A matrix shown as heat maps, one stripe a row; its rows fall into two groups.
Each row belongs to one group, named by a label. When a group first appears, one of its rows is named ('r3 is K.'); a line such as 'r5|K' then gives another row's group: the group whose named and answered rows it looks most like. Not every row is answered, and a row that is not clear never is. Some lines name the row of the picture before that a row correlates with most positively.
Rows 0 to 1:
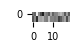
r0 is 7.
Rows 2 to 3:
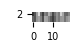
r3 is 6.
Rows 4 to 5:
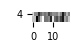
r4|7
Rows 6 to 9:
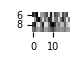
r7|7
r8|6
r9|6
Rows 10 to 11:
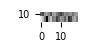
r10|6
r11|7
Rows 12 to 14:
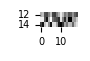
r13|7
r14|6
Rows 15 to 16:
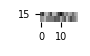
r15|6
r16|7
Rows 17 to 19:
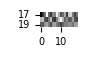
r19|6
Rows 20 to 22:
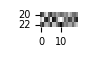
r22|6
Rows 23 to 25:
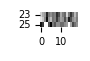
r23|7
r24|7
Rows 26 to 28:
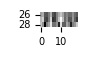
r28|7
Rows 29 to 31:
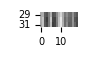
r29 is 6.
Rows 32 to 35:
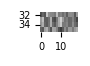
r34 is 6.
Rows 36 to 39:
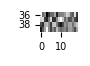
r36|7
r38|6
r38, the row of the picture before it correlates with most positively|35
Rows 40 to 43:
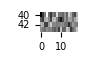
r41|6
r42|7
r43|7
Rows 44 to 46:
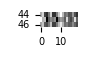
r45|7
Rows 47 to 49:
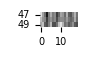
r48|7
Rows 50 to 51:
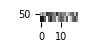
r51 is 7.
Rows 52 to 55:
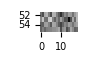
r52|6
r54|6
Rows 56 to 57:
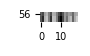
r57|6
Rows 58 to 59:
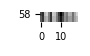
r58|6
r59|6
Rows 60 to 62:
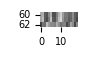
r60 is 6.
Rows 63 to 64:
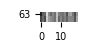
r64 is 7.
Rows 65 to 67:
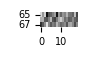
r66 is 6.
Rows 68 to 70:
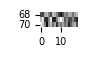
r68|6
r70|7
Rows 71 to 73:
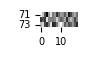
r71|7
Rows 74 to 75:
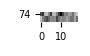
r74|6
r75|7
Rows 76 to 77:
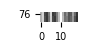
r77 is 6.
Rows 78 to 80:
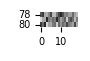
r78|6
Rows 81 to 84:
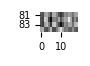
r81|6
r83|6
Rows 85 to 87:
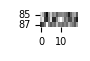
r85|7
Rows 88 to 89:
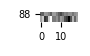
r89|7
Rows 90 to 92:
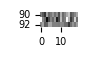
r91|7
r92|7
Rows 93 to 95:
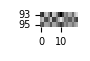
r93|6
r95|6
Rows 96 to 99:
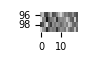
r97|7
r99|7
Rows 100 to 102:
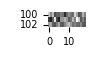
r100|7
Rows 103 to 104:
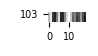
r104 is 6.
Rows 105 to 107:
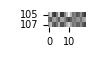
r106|6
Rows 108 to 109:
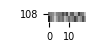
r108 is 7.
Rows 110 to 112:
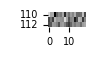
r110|7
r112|6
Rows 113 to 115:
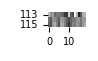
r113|7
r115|6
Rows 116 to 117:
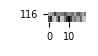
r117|6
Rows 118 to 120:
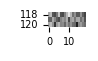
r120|7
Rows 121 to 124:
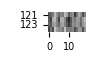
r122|6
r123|6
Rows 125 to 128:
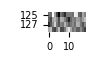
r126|6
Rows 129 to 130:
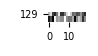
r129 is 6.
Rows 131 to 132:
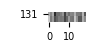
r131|7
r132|7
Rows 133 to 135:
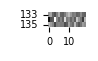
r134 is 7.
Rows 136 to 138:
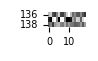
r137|6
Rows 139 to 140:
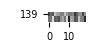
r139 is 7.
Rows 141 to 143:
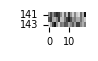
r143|7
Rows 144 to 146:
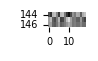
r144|6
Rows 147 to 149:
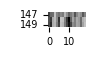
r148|6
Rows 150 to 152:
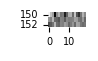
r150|7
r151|7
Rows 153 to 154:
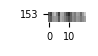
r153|6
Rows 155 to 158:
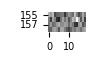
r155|7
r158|6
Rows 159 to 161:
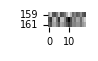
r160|6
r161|6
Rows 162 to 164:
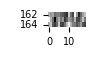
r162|7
